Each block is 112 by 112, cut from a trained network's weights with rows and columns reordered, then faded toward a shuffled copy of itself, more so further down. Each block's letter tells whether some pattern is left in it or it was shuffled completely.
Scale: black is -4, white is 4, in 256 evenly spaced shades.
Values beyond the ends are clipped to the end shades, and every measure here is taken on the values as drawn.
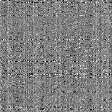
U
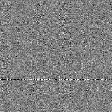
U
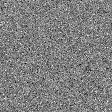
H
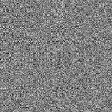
U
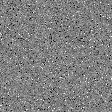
H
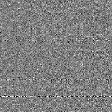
U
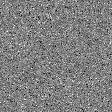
H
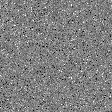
H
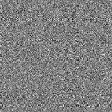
U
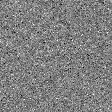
H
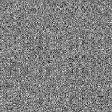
U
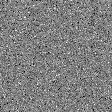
H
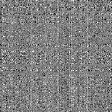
U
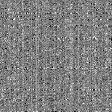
U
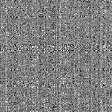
U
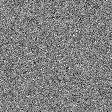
H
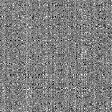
U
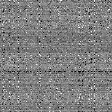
U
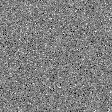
H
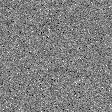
H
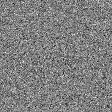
H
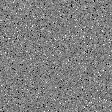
H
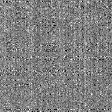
U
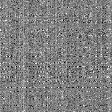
U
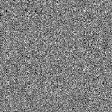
U
